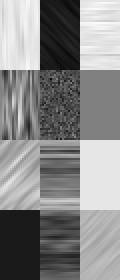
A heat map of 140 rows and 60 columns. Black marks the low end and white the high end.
The table splits into 4 rows of 3 panels. Panel 1,1: very high, streaked downward, faint in contrast. Panel 1,2: very low, slanting down to the right, faint in contrast. Panel 1,3: very high, streaked across, faint in contrast. Panel 2,1: middling, streaked downward, strong in contrast. Panel 2,2: low, fine-grained. Panel 2,3: middling, flat. Panel 3,1: high, slanting up to the right. Panel 3,2: middling, streaked across, strong in contrast. Panel 3,3: very high, flat. Panel 4,1: very low, flat. Panel 4,2: low, streaked across. Panel 4,3: high, slanting up to the right, faint in contrast.
